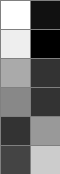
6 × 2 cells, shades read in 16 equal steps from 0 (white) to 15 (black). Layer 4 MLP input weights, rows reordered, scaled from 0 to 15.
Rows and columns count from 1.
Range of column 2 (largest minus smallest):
12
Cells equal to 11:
1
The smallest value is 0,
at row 1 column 1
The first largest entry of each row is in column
2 2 2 2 1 1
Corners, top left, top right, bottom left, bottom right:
0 14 11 3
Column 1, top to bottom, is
0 1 5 7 12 11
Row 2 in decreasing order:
15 1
